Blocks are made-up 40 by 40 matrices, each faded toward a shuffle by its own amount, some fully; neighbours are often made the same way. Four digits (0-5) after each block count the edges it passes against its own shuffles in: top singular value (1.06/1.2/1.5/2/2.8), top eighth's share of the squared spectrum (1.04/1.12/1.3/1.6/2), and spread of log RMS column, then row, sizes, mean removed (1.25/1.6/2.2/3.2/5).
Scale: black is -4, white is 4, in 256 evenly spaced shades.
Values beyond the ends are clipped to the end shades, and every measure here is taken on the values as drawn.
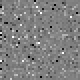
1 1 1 0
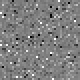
0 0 0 0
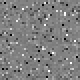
0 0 0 0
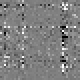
3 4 3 2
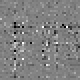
2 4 2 2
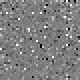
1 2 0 1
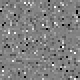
0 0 0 0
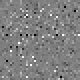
2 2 1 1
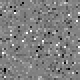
0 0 0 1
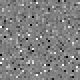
0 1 0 0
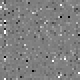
3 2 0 0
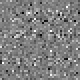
3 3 0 2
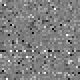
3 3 0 1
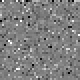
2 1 0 0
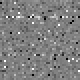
2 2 0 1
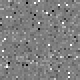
0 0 0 0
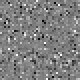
1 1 0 0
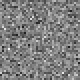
2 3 0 0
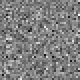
2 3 1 1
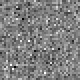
1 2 0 0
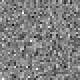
2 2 1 1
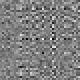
4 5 3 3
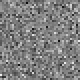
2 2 0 0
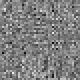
3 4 2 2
